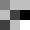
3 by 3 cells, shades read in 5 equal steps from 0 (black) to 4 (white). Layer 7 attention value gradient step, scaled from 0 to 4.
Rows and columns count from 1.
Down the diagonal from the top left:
2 1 4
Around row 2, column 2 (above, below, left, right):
3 3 3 0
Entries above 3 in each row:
0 0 1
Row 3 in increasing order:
1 3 4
